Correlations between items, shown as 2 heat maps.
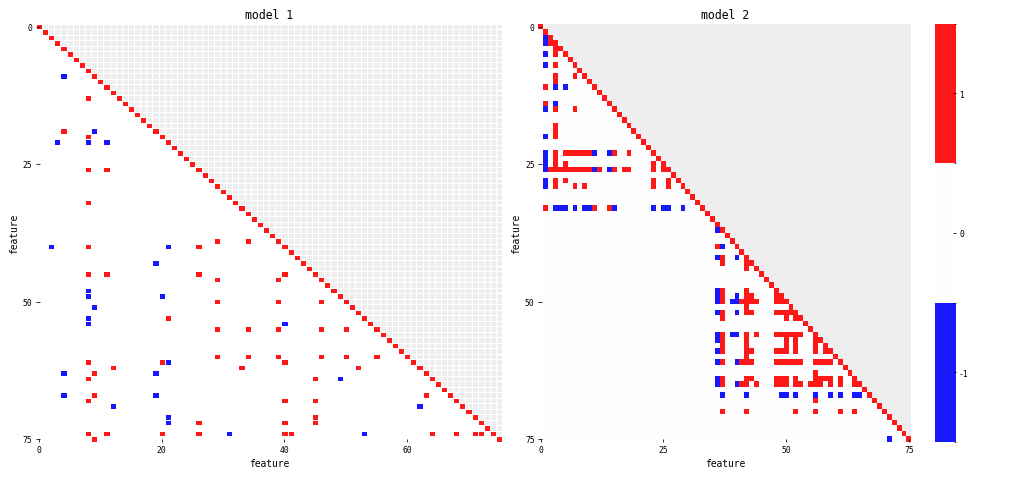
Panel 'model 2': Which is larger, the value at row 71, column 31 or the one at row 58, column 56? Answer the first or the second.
the second
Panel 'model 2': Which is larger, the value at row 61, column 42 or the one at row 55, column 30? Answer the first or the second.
the first
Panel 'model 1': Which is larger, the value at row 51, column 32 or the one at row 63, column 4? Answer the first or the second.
the first
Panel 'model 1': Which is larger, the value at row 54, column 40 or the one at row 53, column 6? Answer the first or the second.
the second
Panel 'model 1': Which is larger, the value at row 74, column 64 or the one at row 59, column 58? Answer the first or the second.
the first
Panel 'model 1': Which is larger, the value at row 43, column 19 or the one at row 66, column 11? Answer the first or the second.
the second
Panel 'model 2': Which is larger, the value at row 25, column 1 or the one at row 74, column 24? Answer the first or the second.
the second
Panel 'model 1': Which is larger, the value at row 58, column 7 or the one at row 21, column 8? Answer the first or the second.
the first
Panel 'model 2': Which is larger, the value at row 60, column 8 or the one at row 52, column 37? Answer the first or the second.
the second
